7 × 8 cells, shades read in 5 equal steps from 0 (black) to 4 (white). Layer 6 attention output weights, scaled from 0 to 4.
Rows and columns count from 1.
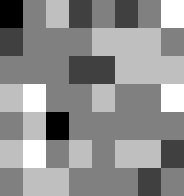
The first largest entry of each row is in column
8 5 6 2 2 2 2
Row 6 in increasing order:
1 2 2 3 3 3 3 4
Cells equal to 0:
2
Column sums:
13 20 14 13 15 16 16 18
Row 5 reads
2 3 0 2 2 2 2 2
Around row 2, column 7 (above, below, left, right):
2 3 3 2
